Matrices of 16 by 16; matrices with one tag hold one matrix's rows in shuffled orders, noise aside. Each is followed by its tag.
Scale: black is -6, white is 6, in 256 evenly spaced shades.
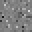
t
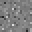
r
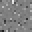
r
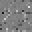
t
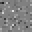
r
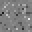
t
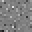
r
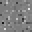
t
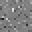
r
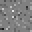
r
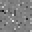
r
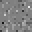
t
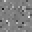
t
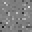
t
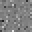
r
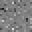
r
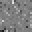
r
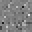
t
